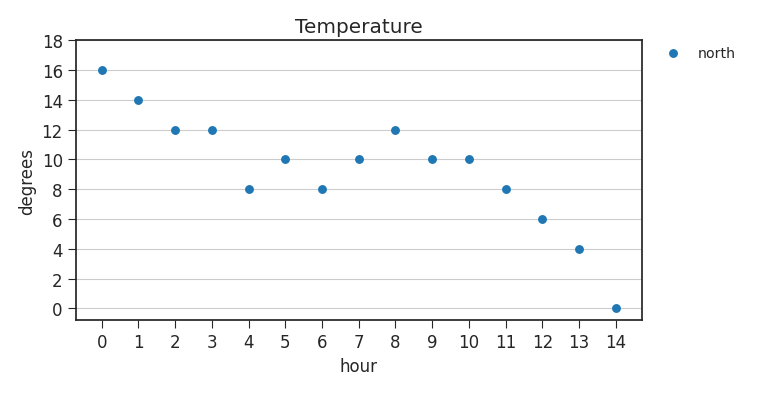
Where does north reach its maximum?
0
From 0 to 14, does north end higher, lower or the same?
lower
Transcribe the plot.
Title: Temperature
x-axis: hour, ticks 0 1 2 3 4 5 6 7 8 9 10 11 12 13 14
y-axis: degrees, ticks 0 2 4 6 8 10 12 14 16 18
Legend: north
Values:
north: 16 14 12 12 8 10 8 10 12 10 10 8 6 4 0
